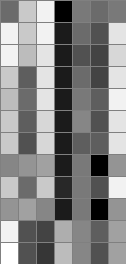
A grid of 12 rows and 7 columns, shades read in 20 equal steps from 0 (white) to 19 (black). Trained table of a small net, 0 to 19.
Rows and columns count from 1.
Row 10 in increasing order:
7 8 8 9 10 17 19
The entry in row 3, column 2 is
5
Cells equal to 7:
4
